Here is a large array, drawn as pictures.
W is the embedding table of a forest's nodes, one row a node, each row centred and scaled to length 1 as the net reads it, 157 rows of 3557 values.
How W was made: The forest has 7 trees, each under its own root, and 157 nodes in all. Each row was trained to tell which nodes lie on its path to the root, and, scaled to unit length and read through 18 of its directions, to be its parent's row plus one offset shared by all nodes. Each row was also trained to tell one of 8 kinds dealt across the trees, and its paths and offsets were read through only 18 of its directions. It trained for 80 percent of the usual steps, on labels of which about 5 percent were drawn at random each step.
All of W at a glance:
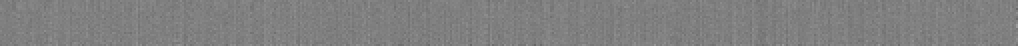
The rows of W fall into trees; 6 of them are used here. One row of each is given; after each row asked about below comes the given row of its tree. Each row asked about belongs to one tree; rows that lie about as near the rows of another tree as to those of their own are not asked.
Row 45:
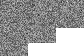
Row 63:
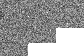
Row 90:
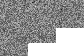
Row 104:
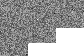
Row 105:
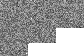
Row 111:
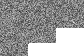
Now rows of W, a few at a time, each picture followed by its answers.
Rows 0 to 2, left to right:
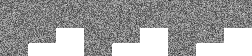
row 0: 111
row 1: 104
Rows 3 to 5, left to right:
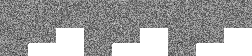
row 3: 104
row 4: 63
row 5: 90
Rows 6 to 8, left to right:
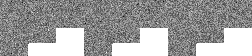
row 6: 90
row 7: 90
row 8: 104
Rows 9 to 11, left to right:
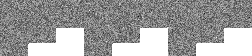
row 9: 63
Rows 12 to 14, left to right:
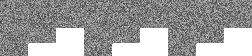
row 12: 104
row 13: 111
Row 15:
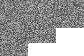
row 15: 90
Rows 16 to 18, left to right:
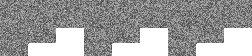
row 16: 104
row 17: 105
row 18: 104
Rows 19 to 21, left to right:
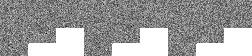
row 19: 111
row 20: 105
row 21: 111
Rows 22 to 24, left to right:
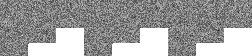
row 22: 111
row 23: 111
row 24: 104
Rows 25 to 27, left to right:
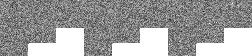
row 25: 105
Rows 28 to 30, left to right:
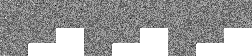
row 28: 104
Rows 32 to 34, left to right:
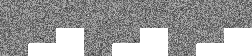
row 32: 104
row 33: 90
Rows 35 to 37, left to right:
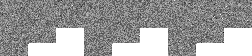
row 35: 90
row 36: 111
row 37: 90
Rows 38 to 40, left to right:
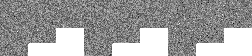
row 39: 104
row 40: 90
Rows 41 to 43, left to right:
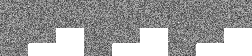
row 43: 63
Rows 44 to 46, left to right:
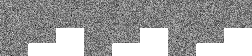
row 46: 45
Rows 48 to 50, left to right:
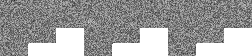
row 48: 90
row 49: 111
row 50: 111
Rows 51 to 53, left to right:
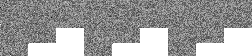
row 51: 105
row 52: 63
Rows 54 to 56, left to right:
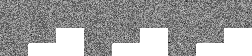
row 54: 104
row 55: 63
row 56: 111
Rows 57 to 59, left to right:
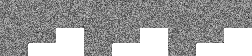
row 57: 104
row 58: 90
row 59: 104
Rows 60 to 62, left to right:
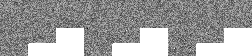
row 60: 90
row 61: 90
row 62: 104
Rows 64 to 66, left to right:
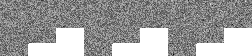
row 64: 90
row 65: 45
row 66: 90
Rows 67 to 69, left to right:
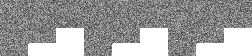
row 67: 45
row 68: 63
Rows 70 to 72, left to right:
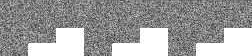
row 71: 90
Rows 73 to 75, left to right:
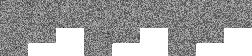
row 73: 45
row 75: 105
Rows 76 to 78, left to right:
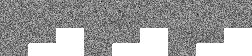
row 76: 63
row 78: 90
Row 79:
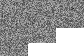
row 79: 90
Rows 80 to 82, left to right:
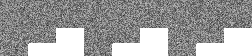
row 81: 90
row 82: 45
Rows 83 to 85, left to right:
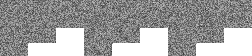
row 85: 104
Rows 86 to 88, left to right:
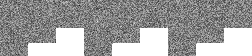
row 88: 111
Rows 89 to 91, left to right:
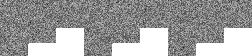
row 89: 111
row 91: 105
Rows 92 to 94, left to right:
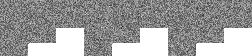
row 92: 63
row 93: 104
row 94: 104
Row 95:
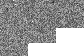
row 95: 45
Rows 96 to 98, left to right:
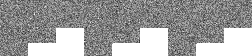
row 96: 90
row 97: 45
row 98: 90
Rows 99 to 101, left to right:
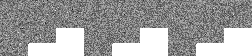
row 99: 105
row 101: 104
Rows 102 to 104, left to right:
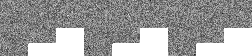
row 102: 104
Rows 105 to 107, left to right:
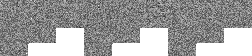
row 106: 63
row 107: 90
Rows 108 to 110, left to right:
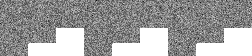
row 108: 45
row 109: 90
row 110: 90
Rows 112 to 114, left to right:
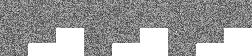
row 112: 104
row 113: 104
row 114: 111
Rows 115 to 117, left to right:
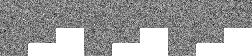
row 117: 90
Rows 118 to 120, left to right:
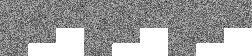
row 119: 104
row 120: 90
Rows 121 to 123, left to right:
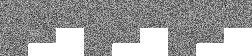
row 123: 90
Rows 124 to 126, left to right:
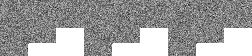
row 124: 90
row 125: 104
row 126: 104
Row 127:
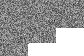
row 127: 45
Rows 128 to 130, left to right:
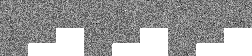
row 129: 104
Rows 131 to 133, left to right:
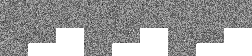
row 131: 105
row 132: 45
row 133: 105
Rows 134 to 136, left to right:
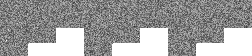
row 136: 104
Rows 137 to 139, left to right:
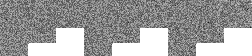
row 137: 45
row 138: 111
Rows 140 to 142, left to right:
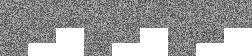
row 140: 90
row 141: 90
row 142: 105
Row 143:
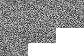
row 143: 90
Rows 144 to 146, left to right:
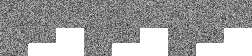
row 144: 105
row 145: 105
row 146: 104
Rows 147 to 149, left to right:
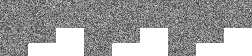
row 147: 104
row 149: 111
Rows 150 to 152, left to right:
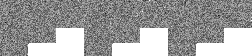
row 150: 104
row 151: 104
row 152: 105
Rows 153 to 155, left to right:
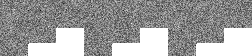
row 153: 111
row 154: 104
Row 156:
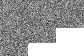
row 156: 90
